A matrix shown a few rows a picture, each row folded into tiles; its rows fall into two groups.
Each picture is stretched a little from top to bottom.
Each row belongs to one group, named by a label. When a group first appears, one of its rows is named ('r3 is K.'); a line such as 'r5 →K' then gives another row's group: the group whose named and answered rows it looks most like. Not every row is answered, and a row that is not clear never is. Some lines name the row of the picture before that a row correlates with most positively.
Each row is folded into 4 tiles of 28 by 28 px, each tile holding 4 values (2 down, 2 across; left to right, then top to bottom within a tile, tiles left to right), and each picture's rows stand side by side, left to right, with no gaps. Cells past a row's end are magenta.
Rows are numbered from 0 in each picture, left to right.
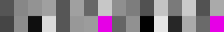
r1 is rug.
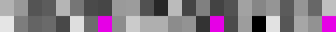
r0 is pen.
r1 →pen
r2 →rug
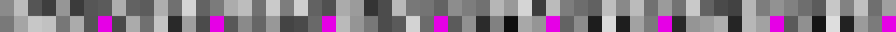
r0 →pen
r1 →rug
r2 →rug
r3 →pen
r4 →rug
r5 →rug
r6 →rug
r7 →rug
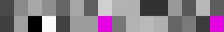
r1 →pen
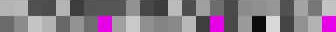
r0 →pen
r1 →pen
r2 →rug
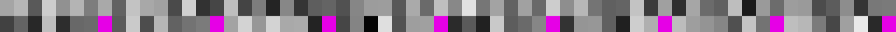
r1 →rug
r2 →pen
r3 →rug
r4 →rug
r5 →rug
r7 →pen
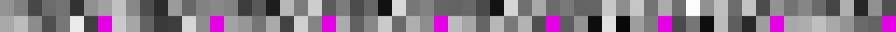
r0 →pen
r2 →pen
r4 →pen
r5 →rug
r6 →rug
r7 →pen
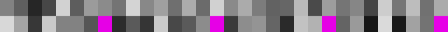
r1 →rug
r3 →rug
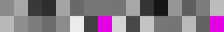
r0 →pen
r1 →pen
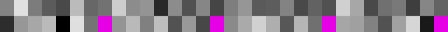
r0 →rug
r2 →pen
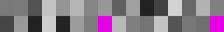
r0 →rug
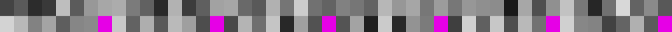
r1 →pen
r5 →pen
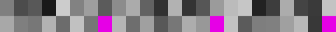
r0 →pen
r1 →pen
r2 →pen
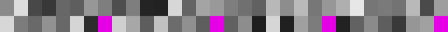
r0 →pen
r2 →rug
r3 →rug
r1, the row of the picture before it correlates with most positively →0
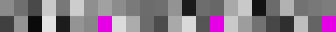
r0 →rug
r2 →pen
